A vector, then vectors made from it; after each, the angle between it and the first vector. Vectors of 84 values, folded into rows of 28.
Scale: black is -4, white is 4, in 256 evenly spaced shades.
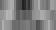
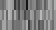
partly aligned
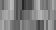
nearly parallel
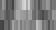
nearly opposite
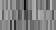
partly aligned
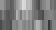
nearly opposite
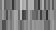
partly opposed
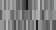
partly aligned
